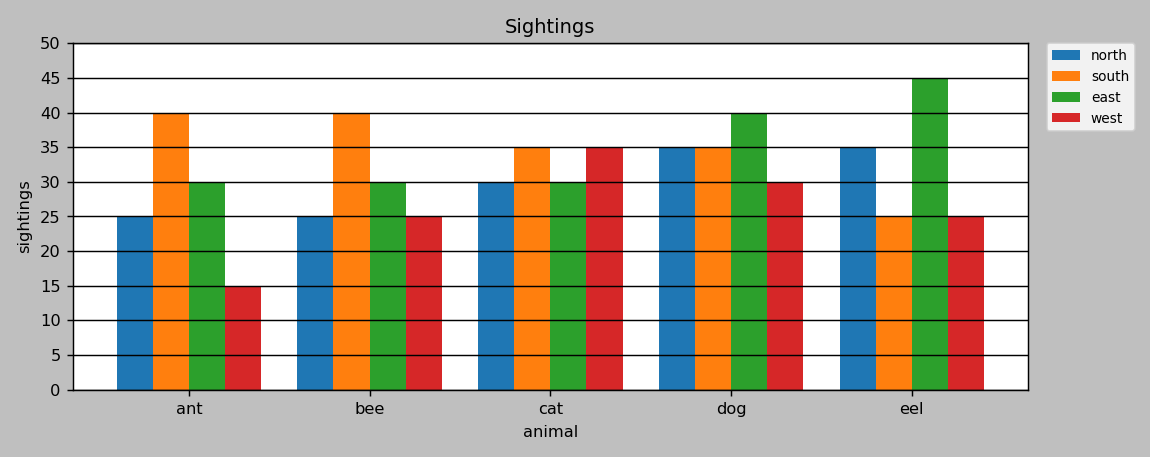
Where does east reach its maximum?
eel
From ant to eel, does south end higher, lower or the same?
lower
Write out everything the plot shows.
Title: Sightings
x-axis: animal, ticks ant bee cat dog eel
y-axis: sightings, ticks 0 5 10 15 20 25 30 35 40 45 50
Legend: north, south, east, west
Values:
north: 25 25 30 35 35
south: 40 40 35 35 25
east: 30 30 30 40 45
west: 15 25 35 30 25
